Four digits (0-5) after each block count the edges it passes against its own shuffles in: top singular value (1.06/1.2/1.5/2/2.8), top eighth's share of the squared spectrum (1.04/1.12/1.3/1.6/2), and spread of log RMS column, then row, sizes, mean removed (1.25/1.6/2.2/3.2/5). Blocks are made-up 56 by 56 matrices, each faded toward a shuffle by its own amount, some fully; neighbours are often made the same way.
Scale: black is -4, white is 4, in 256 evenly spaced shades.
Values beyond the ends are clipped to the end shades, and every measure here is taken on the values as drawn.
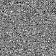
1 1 0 2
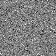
0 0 0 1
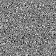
1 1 0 2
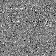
1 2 0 2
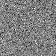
0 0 0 0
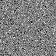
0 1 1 0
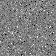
0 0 0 0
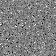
0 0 0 0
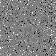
3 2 1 0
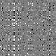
4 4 3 2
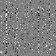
4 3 2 1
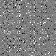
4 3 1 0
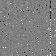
3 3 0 0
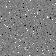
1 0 0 0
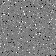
1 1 0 0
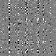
4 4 3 2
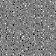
3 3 2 1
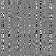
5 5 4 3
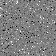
1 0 0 0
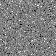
0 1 0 0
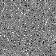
2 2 0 1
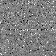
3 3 0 1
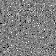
3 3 1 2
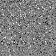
2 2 0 1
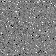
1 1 0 0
